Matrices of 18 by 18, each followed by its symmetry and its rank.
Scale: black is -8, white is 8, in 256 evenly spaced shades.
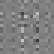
neither, rank two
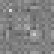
symmetric, rank three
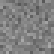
neither, full rank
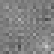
symmetric, rank three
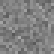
neither, full rank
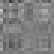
antisymmetric, rank two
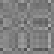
antisymmetric, rank two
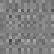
neither, rank two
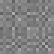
symmetric, rank three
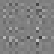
antisymmetric, rank two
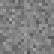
neither, full rank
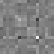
symmetric, rank three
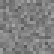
neither, full rank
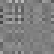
antisymmetric, rank two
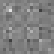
symmetric, rank three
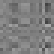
neither, rank two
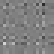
antisymmetric, rank two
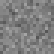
neither, full rank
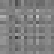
antisymmetric, rank two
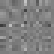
antisymmetric, rank two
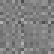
antisymmetric, rank two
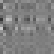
neither, rank two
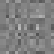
neither, rank two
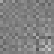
symmetric, rank three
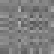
neither, rank two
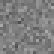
neither, full rank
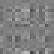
neither, rank two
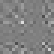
symmetric, rank three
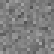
neither, full rank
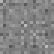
symmetric, rank three
